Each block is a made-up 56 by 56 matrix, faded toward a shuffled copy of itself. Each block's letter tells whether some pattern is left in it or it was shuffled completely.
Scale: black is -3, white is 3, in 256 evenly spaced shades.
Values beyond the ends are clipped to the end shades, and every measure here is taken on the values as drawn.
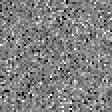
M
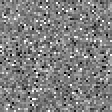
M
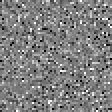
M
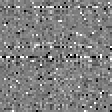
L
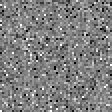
M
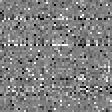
L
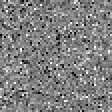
M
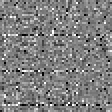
L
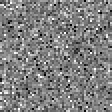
M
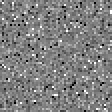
M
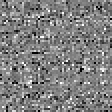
L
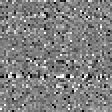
L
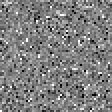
M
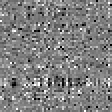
L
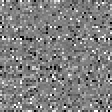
L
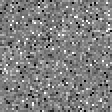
M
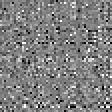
L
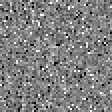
M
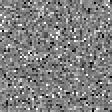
M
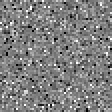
M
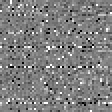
L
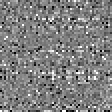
L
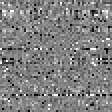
L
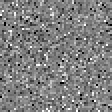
M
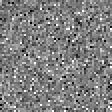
M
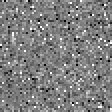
M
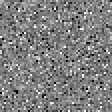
M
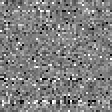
L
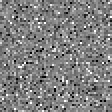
M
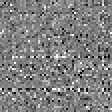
L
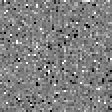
M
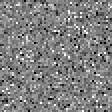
M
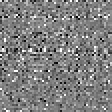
L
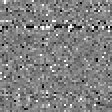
L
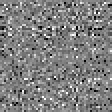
L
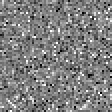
M
